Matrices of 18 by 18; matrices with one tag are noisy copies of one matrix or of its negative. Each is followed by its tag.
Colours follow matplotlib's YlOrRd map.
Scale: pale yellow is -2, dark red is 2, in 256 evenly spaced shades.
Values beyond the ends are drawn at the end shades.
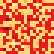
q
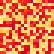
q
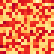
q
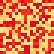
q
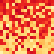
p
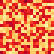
q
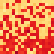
p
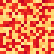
q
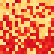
p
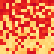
p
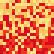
p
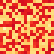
q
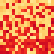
p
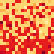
p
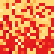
p
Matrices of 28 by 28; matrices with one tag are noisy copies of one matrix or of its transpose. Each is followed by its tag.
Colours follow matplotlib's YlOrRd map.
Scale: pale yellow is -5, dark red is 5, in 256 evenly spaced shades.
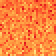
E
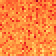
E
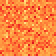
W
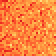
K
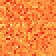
W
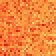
E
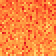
E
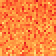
E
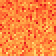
E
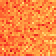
E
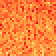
E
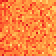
K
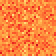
W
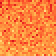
K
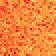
E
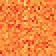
W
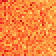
K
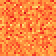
W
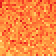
K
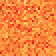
W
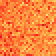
E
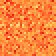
W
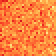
K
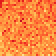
K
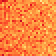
K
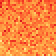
K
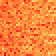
E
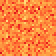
W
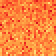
E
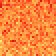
K
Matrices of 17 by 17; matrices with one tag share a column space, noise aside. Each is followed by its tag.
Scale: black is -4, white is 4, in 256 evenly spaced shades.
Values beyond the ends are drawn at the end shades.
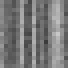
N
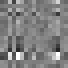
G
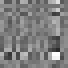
G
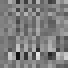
G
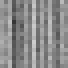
N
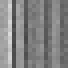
N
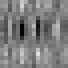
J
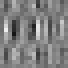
J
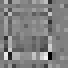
G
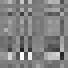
G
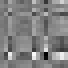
G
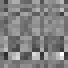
G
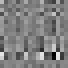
G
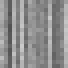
N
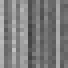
N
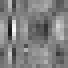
J
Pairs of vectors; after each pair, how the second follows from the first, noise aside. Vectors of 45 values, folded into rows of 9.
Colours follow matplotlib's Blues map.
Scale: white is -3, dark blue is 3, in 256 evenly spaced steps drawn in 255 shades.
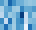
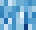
negated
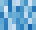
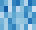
negated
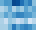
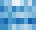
negated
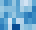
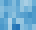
shrunk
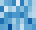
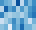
negated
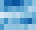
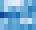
negated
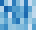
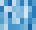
negated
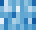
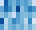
negated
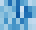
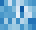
negated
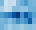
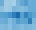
shrunk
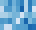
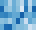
negated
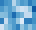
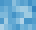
shrunk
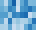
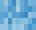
shrunk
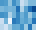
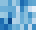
negated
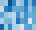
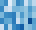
negated
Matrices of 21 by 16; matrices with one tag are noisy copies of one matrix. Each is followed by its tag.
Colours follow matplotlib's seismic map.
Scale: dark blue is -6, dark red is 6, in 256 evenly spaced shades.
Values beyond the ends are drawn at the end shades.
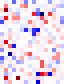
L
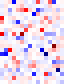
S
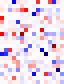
S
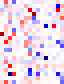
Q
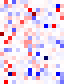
Q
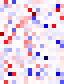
Q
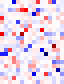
S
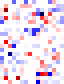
L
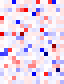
S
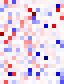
Q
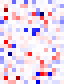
L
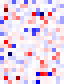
L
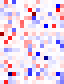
Q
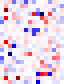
L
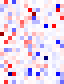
Q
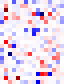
L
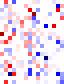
Q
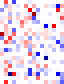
Q
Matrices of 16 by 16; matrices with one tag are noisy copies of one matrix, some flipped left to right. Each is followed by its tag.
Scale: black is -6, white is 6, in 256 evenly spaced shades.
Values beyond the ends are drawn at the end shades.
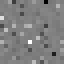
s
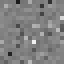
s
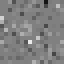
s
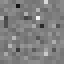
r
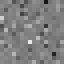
s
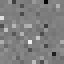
s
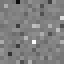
s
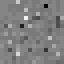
r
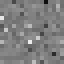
s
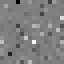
s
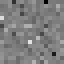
s
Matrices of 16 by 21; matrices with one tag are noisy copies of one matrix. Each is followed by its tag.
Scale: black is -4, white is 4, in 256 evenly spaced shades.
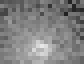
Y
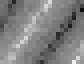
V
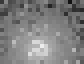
Y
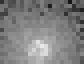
Y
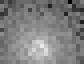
Y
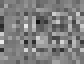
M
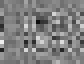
M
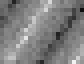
V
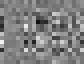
M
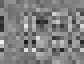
M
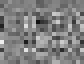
M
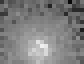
Y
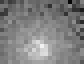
Y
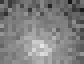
Y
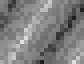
V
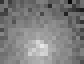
Y
